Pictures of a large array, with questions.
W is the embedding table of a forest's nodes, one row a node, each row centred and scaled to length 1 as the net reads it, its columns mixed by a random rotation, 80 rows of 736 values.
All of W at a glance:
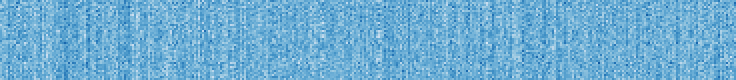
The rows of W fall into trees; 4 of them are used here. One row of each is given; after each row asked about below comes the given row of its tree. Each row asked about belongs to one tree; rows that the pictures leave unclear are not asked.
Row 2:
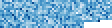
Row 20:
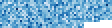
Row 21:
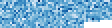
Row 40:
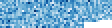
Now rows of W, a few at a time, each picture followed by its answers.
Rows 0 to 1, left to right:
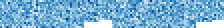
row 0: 40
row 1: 21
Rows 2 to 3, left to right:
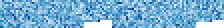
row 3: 2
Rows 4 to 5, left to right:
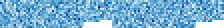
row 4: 20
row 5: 2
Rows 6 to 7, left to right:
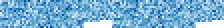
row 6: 21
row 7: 21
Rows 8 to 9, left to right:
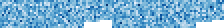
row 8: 20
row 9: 20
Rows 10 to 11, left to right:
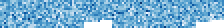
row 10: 2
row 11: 40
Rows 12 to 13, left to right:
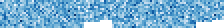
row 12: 20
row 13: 21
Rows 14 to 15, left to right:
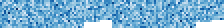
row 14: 20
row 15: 20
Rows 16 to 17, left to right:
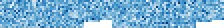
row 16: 21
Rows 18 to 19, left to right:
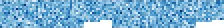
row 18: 2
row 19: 20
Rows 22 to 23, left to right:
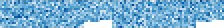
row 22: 21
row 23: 40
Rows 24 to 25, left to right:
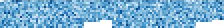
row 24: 20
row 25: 20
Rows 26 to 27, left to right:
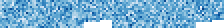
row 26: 21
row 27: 2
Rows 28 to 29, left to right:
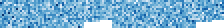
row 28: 20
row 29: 2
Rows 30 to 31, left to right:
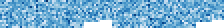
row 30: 40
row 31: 40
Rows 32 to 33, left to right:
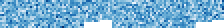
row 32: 40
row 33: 2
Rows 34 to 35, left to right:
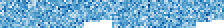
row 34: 21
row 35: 40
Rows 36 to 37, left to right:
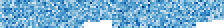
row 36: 21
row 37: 40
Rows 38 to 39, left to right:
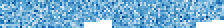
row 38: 40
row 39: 20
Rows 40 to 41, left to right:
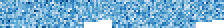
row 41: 2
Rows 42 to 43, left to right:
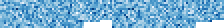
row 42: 2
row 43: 2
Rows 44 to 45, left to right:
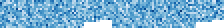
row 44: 20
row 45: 20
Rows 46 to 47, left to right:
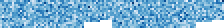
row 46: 21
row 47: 20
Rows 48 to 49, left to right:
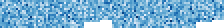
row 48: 20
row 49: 21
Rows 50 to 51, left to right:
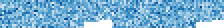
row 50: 40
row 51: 21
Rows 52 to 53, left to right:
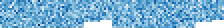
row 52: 21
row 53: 20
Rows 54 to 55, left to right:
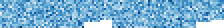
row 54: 21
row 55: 40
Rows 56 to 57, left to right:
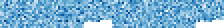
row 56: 21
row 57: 21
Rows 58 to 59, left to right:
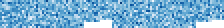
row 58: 40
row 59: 40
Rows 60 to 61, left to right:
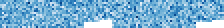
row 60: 40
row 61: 21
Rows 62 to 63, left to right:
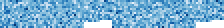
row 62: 20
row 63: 20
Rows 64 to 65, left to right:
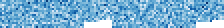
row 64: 40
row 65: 2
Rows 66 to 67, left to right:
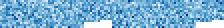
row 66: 2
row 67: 20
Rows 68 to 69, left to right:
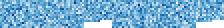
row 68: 2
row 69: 20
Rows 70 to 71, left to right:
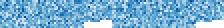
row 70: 21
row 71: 21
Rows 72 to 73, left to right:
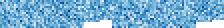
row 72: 20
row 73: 2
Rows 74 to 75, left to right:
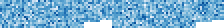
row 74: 21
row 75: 2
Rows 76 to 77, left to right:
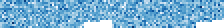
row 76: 21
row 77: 21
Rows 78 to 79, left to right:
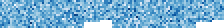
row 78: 20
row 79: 21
